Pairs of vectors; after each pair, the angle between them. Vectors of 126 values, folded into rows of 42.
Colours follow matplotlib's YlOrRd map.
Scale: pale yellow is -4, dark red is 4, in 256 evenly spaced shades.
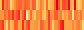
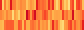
nearly opposite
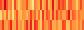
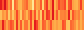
nearly parallel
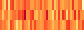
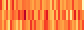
nearly parallel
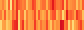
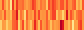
nearly parallel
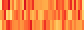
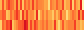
partly aligned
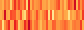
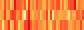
nearly parallel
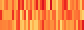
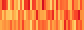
orthogonal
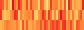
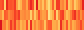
orthogonal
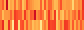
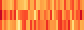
orthogonal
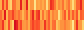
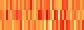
orthogonal
